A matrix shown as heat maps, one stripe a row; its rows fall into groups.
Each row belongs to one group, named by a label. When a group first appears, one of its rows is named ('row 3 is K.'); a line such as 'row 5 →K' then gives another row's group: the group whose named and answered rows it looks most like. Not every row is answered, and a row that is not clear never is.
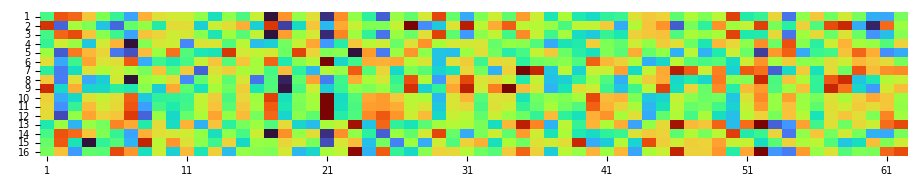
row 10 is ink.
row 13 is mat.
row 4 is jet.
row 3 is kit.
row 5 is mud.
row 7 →mat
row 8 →jet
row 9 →jet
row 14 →kit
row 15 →kit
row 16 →mat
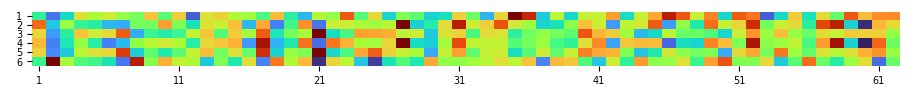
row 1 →mat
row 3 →ink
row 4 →jet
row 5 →ink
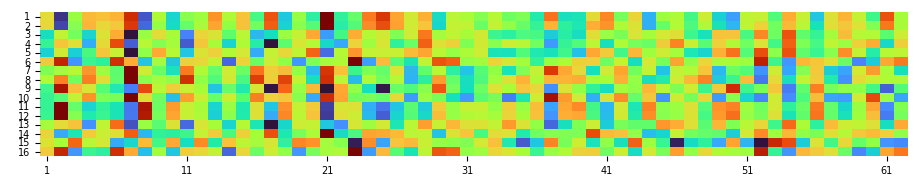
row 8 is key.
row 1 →ink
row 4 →jet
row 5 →jet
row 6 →mat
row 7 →key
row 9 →kit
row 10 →key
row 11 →kit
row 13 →jet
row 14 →ink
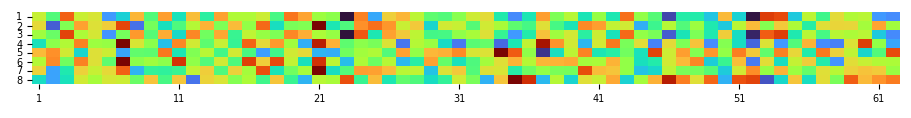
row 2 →ink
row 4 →key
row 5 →jet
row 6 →key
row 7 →ink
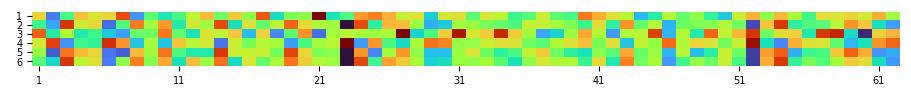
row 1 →ink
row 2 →mud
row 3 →jet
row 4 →mat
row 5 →mud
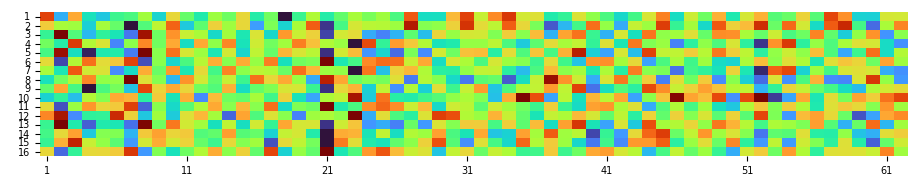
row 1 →jet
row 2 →jet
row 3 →kit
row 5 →kit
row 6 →ink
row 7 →mud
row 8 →key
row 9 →kit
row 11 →ink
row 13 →kit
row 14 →kit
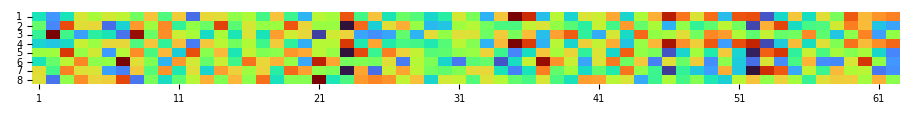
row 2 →mud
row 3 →kit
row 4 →mat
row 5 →mud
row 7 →mud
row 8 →ink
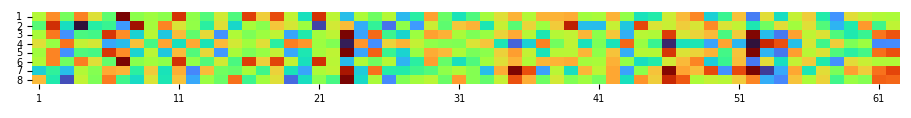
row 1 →key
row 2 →kit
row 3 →mat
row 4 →mud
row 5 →mat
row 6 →key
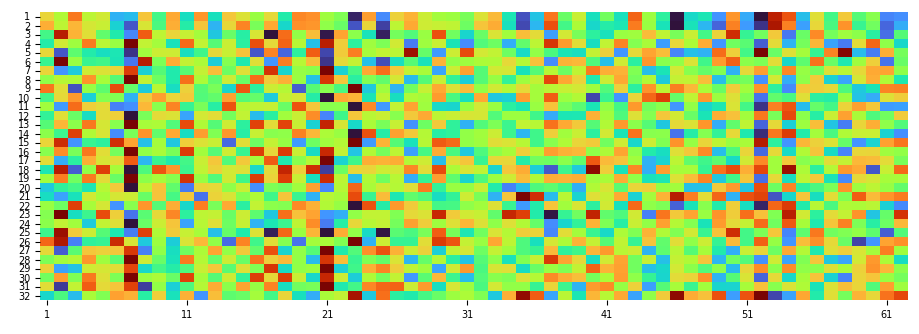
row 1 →mud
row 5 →jet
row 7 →ink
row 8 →key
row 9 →mat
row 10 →kit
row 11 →mud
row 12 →jet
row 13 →key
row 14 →mud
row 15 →mat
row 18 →jet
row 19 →key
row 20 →jet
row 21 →mat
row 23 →jet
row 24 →jet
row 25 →kit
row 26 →mat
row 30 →key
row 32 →mat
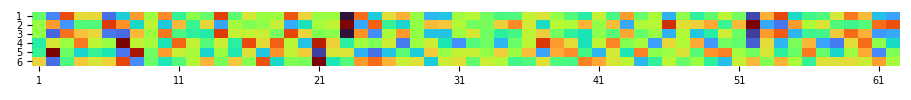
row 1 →mud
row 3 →mud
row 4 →key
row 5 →kit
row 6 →ink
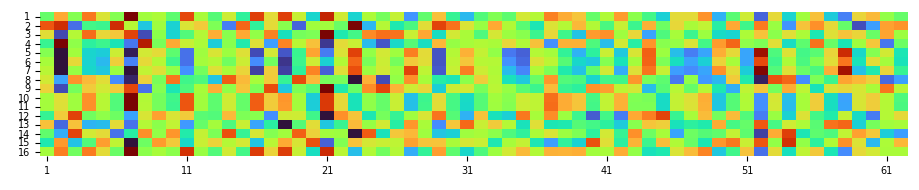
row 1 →key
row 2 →mat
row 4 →kit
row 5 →jet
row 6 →jet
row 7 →jet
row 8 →mud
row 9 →ink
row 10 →key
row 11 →key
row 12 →kit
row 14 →mud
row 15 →jet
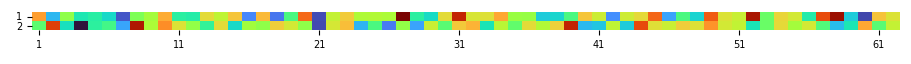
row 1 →jet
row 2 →kit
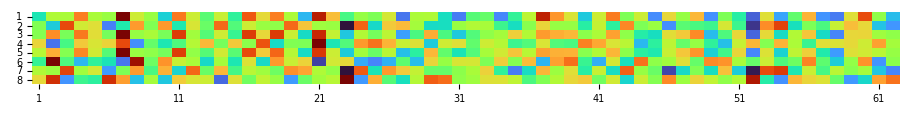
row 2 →mud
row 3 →key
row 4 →ink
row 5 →key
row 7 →mud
